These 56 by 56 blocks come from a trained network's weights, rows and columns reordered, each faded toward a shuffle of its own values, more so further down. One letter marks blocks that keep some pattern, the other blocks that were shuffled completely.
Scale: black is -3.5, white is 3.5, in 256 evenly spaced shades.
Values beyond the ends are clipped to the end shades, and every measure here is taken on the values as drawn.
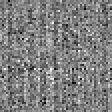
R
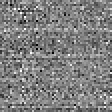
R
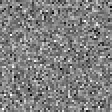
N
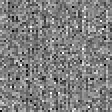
R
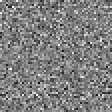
R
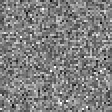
N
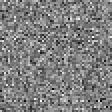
R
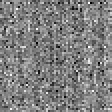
R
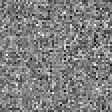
R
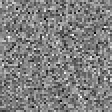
N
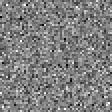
N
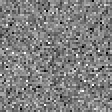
N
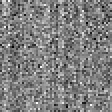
R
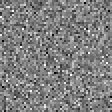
N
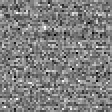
R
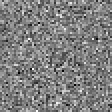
R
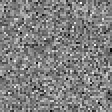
N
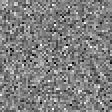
N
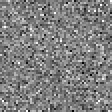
N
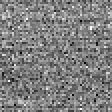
R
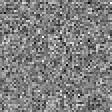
R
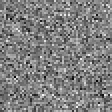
R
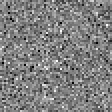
N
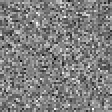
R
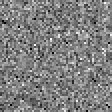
N
